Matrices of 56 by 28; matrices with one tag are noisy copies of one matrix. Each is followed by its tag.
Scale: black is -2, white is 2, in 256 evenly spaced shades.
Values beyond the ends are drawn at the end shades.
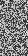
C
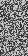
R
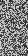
C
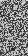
R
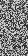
C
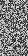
C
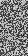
R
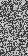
R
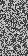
C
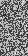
R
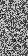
C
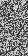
R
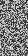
C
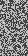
C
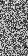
C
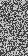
R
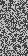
C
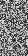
C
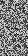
C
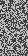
C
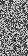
C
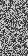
C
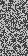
C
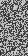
R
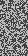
C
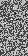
R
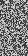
C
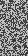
C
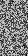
C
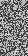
R
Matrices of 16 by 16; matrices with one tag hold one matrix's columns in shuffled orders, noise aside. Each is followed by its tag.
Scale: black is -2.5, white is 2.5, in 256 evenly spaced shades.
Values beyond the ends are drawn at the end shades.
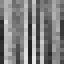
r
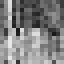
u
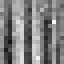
r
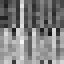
u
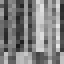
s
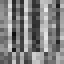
s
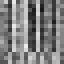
s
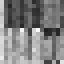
u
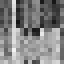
u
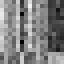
s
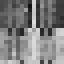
u
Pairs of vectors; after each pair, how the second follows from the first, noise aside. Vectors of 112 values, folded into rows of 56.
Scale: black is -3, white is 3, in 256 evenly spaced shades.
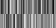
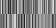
sign-scrambled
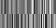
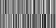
sign-scrambled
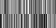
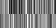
reversed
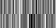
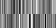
sign-scrambled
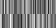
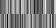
reversed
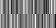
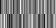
reversed
